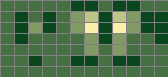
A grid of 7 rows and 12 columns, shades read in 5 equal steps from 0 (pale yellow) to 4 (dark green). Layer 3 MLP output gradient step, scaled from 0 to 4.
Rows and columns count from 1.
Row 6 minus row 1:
0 0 1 0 0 0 0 0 0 0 0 0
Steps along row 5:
same same same same same down up down up same same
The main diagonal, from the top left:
3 4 2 3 3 4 3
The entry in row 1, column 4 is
3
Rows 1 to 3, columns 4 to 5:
3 3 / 4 3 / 4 3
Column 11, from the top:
3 4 4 3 3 3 3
